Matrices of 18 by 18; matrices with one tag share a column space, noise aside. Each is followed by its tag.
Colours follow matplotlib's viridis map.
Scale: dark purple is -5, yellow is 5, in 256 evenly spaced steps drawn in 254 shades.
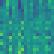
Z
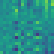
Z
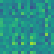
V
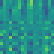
Z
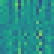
Z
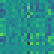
V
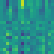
Z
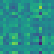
V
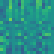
Z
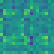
V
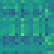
V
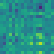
V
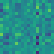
V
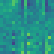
Z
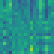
Z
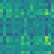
V
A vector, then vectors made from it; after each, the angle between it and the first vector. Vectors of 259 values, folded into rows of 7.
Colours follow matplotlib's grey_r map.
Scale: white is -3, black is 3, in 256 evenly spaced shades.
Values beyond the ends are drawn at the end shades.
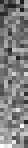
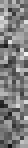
partly opposed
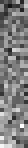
nearly parallel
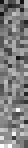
nearly parallel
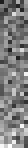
nearly parallel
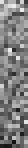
nearly opposite
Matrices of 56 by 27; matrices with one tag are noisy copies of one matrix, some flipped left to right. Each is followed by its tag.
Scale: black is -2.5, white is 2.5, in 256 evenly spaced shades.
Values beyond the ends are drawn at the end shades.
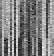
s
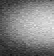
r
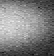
r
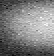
r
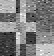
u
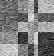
u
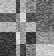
u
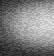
r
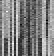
s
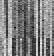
s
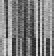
s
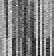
s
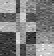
u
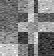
u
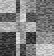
u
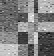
u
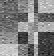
u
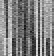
s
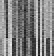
s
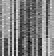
s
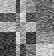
u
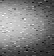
r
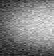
r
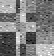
u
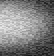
r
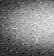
r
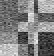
u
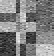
u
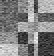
u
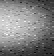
r
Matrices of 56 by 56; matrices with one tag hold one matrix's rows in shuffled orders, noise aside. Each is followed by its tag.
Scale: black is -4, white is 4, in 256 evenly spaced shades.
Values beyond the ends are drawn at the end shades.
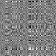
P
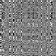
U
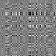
P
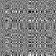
P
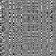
U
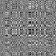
P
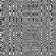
U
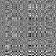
P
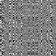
U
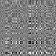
P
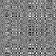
P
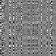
U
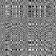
P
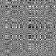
P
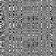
U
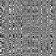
U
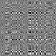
P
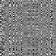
U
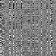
U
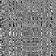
U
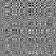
P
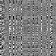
U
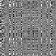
U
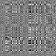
P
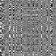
U
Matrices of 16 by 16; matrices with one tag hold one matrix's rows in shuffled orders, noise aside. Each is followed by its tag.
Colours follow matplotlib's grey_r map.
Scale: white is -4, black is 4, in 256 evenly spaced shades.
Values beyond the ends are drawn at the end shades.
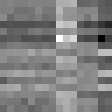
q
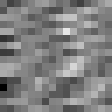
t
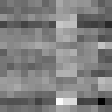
q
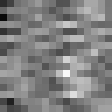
t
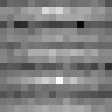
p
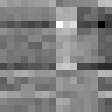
q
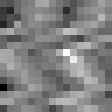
t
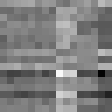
q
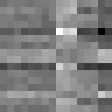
q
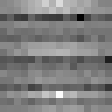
p
